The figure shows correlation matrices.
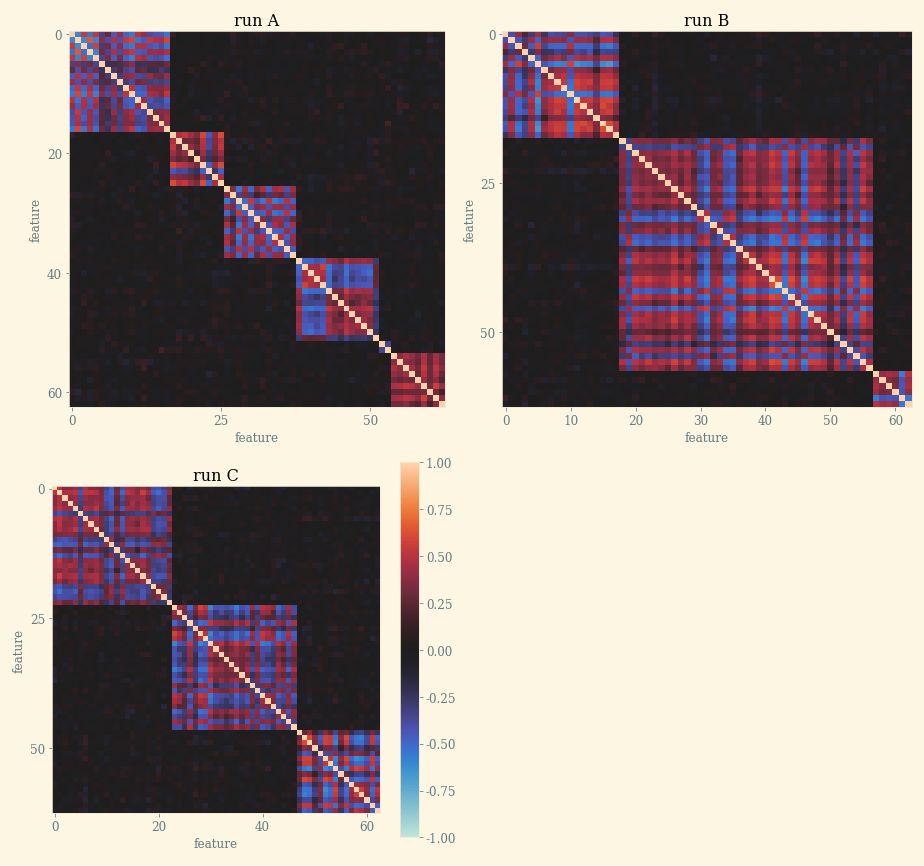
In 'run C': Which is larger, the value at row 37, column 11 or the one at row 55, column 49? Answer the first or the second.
the second
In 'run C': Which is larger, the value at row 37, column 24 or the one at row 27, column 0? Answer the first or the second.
the second
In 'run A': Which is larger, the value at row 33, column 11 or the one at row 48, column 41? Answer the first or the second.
the first
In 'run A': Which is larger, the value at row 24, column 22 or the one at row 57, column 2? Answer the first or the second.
the first
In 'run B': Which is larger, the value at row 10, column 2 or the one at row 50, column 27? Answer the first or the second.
the first
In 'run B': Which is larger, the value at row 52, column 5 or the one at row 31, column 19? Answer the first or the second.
the second
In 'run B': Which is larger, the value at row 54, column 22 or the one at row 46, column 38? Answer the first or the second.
the first
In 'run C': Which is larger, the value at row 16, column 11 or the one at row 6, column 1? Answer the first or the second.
the second
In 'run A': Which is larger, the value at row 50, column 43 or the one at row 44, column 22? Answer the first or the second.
the first
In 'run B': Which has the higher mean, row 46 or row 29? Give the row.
29
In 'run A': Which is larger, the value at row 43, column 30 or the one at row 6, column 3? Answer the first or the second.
the first
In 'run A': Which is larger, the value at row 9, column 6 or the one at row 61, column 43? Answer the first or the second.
the second
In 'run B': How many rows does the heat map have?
63
